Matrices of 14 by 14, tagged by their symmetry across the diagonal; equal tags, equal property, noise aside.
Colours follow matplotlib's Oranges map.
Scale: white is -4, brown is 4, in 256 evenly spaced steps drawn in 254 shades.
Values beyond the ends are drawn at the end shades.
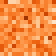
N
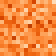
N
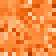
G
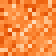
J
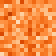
N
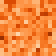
N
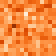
G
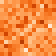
J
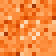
J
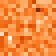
G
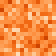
J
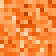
N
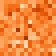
N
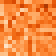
G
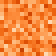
G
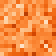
J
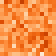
N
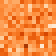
N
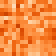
G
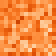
J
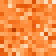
N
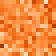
G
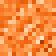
J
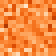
G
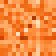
G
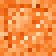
J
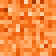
N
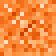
J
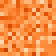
J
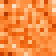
G
